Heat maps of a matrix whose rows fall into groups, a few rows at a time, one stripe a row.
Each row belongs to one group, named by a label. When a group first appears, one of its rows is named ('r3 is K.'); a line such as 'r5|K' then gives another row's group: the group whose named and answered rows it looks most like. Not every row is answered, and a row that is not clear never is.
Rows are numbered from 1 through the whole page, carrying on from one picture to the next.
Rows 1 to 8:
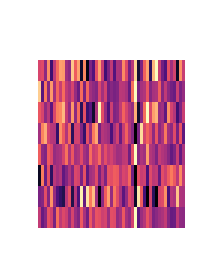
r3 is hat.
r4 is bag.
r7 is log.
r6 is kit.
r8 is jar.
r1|hat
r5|jar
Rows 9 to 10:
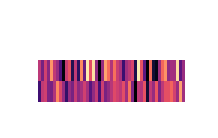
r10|kit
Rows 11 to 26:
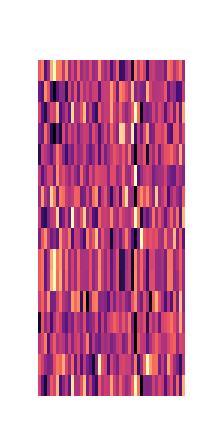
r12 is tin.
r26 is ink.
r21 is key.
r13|ink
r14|tin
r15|kit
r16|jar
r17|bag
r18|ink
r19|bag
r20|key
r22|hat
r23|kit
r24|kit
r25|hat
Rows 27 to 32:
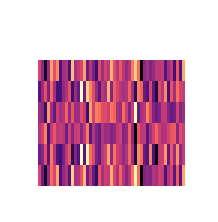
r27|ink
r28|log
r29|jar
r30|kit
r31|log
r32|ink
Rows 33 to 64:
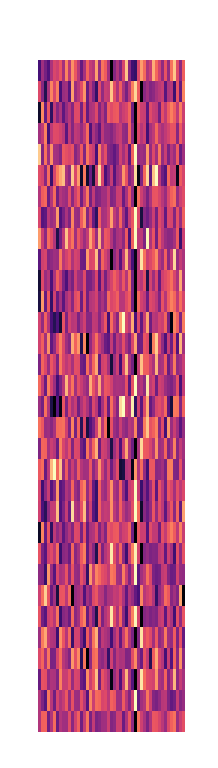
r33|bag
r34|ink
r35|kit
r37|jar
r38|hat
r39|kit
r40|ink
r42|bag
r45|tin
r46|hat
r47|bag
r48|jar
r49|tin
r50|hat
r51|bag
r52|key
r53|ink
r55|kit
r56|ink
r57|jar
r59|ink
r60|bag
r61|hat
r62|bag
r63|jar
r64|kit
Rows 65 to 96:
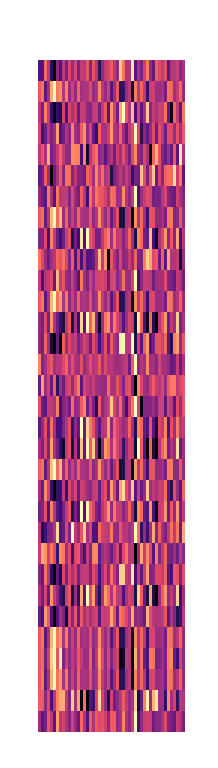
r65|tin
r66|key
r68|ink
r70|bag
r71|jar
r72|key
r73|log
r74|hat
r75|jar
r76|key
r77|log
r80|kit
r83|log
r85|tin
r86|log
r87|ink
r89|tin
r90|log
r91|tin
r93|key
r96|jar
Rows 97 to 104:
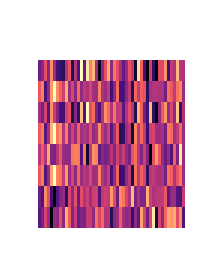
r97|log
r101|hat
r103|tin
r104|bag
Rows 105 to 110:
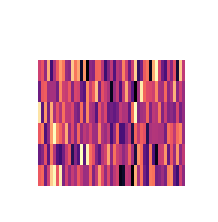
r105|hat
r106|bag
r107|jar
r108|key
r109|log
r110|key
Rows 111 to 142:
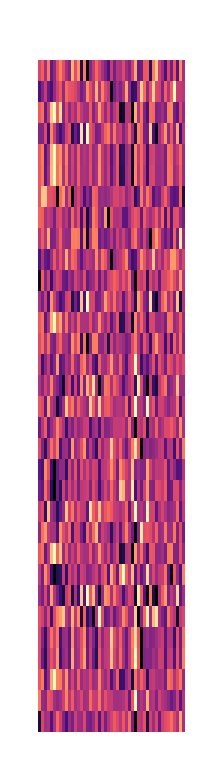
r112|bag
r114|log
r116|key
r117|bag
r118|hat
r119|hat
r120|bag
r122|log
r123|key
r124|hat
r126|log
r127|jar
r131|tin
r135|tin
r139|ink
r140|key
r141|jar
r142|kit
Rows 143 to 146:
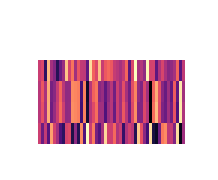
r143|jar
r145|hat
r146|log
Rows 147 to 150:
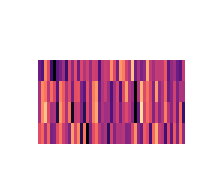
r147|tin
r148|bag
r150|hat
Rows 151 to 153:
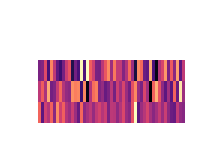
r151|log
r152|hat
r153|jar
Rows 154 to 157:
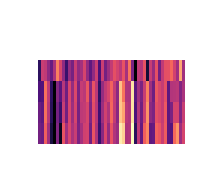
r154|kit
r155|tin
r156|tin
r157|tin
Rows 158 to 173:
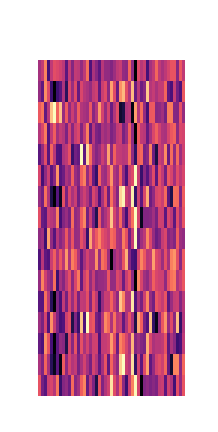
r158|kit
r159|tin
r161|kit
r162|log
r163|ink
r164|tin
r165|ink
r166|jar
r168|kit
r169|tin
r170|log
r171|tin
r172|tin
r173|ink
